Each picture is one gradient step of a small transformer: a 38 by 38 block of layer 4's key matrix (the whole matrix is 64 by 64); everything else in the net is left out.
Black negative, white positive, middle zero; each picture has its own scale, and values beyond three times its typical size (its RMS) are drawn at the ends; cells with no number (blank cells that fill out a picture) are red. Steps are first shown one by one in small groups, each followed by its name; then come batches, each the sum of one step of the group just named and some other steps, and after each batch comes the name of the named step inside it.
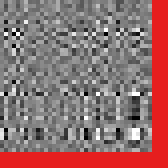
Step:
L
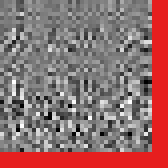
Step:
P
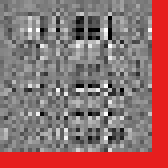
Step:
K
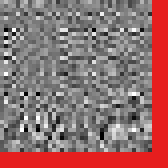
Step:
L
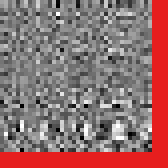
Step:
P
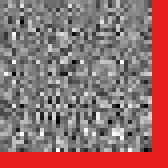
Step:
P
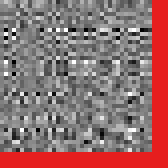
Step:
L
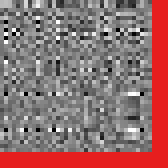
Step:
L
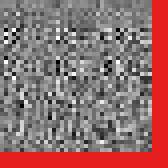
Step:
P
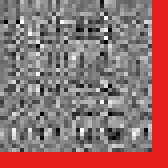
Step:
K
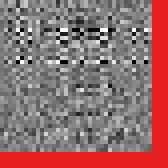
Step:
K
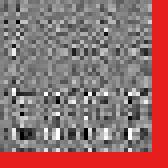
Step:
L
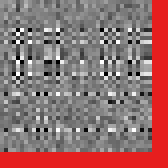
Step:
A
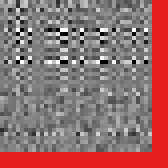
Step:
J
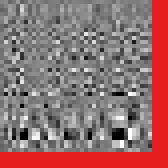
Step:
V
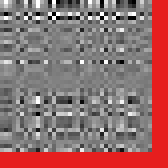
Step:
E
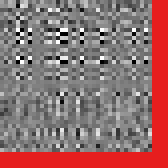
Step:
J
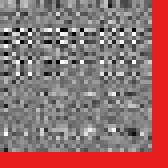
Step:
A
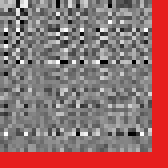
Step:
J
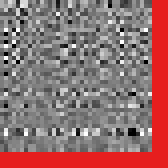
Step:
J
